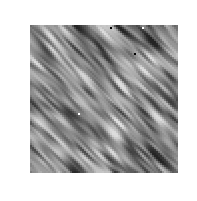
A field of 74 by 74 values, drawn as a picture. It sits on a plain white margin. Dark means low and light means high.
Streaks slant down to the right. The histogram is bell-shaped. Four lone cells stand out: two far higher and two far lower than their neighbours. The halves do not mirror each other. No single row or column stands out from its neighbours.
